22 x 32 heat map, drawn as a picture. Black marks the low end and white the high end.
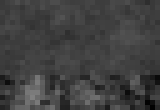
Histogram: heavy tails on both sides. Ninth with the lowest average: bottom right. Mirror symmetry: none. Seam: horizontal, 70% of the way down, the top part calmer.
